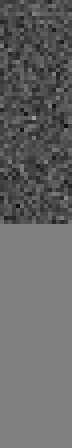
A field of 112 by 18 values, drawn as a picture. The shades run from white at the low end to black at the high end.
It is made of 2 by 1 panels. Panel 1,1: high, fine-grained. Panel 2,1: middling, flat.
